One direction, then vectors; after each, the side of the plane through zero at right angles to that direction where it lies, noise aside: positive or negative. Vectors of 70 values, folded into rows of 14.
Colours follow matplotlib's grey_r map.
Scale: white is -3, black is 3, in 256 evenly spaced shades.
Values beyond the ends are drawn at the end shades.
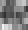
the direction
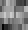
negative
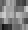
negative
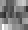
positive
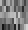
negative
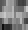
negative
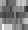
positive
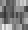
positive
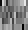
positive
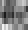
positive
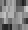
negative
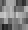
negative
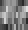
negative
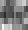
positive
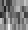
positive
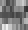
positive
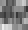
positive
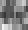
positive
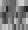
positive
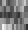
positive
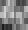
negative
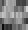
negative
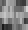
negative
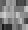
negative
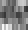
positive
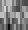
negative
